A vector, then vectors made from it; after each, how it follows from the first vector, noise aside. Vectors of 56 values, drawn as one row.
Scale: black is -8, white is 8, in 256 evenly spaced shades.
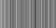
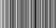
scaled up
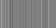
partly zeroed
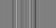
partly zeroed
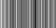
scaled up
